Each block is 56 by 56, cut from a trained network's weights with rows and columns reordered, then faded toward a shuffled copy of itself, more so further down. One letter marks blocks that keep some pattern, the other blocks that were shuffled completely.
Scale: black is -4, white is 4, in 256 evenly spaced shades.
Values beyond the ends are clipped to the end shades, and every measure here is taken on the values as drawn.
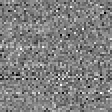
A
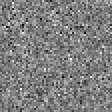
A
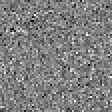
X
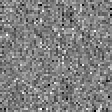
A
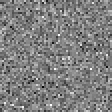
X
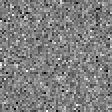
X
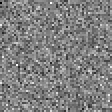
X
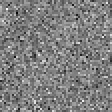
X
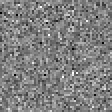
A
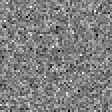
X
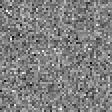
X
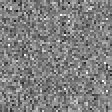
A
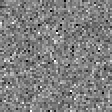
X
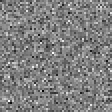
X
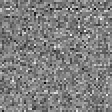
A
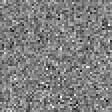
A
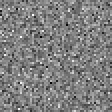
X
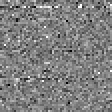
A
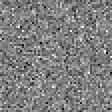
X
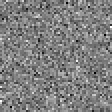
X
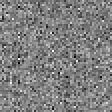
A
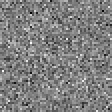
X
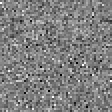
A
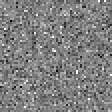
X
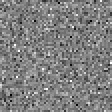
X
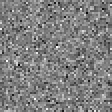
X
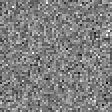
A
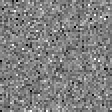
X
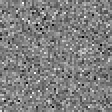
X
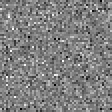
A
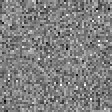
A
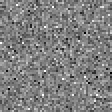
X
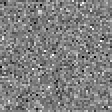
X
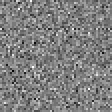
A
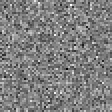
A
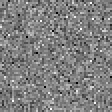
X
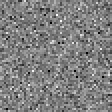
X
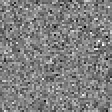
X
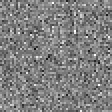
A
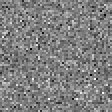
X
